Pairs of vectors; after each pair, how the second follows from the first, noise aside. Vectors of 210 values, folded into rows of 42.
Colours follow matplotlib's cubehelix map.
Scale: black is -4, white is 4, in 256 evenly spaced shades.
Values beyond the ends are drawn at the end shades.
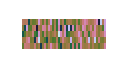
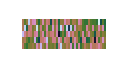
negated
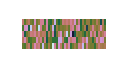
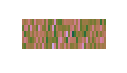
shrunk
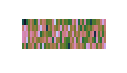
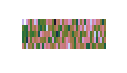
negated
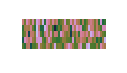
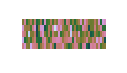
negated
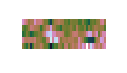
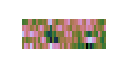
negated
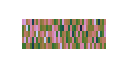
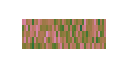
shrunk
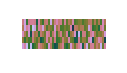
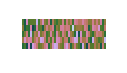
negated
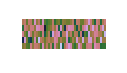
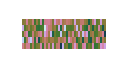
negated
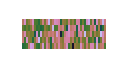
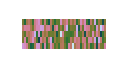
negated
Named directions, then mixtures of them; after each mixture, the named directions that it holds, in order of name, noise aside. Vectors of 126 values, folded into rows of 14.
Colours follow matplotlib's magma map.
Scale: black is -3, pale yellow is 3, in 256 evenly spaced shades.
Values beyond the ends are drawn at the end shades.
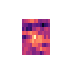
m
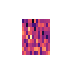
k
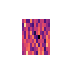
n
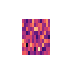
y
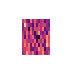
n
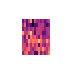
k, m, n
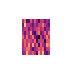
n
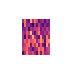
m, n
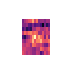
m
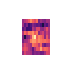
m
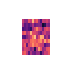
m, y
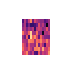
k, m, n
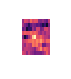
m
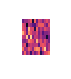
k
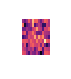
m, n, y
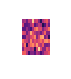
m, y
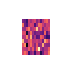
k, y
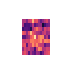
m, y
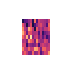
k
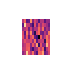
n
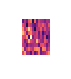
k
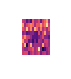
m, y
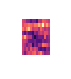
m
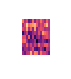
k, m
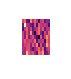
n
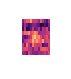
m, y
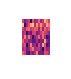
m, n, y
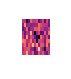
n, y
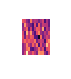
n
